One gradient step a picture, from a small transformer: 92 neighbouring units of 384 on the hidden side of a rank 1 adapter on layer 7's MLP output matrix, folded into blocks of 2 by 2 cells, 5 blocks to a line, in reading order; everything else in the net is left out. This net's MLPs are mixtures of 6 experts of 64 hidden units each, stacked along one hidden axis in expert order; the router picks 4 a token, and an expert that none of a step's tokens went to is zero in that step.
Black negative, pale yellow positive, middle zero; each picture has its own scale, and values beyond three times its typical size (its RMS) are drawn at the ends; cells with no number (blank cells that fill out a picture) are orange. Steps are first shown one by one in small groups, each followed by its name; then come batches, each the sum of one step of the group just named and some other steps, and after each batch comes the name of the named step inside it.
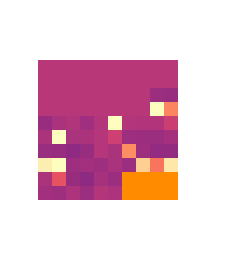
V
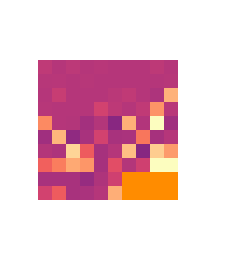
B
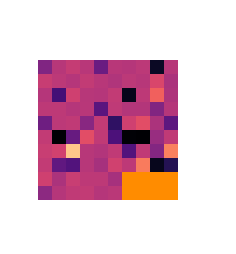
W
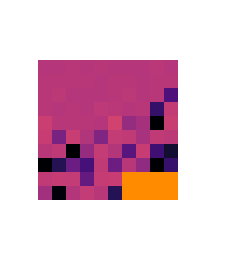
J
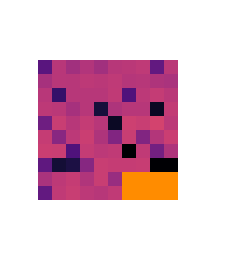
B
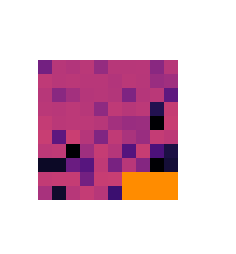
J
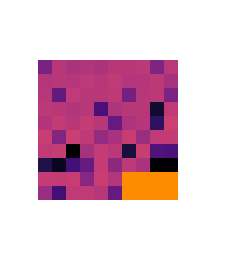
J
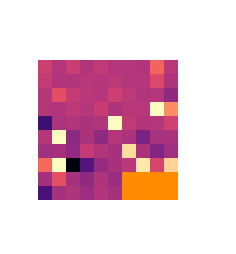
V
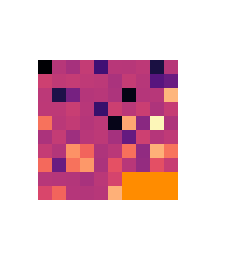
B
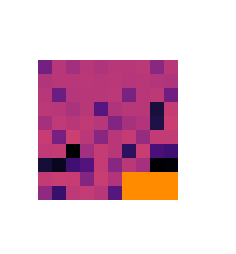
J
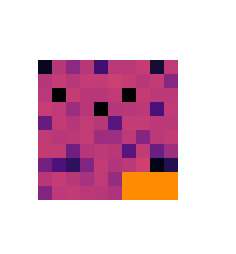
W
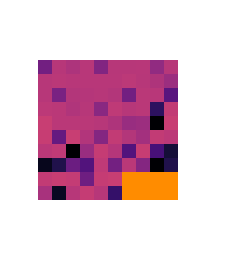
J
